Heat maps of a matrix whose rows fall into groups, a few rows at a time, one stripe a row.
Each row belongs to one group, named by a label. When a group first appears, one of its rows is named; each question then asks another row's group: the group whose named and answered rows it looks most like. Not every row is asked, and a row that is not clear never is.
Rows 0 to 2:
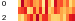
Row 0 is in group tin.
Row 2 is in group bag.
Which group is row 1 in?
tin
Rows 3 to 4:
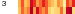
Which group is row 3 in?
bag
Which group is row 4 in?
bag
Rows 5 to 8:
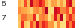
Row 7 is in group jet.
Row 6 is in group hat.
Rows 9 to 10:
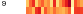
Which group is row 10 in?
bag
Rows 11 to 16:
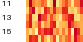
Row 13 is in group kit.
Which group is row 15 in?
bag
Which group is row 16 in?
jet
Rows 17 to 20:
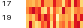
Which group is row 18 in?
tin
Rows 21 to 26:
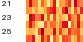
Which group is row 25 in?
jet
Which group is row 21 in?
jet
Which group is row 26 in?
tin
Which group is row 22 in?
hat
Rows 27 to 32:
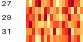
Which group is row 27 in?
kit
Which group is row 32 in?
jet
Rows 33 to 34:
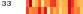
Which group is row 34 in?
kit
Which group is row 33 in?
kit
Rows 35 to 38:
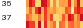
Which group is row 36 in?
bag
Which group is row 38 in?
kit
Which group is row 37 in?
kit
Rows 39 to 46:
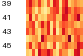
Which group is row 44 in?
jet
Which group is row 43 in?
tin
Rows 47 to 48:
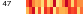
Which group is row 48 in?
kit
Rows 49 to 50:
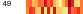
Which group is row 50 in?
jet
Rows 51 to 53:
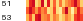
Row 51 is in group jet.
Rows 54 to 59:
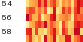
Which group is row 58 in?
hat
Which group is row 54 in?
bag
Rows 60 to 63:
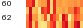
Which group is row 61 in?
jet
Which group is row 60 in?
tin
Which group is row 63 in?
hat
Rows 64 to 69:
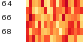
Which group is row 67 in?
kit
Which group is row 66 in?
tin
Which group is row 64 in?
jet
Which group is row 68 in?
kit
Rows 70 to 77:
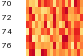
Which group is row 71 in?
hat
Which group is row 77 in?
jet
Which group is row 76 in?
tin
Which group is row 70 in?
bag
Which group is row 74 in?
jet
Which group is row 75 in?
hat
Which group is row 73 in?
hat
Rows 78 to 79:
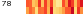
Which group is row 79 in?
kit
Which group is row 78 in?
kit
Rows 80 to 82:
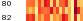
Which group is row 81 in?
bag
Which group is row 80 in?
tin
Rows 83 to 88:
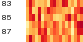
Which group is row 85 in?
kit
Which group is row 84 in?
bag
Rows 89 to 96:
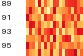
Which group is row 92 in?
tin
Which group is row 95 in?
kit
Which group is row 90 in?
jet
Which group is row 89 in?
kit
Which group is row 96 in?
kit
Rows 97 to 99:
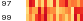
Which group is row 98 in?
bag
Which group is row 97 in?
tin
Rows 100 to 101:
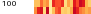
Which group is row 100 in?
kit
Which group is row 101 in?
kit
